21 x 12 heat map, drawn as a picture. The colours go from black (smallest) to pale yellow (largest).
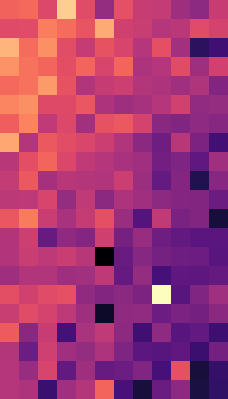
Stripes: none. Mirror symmetry: none. Grain: fine. Slope: up to the top left. Histogram: bell-shaped.
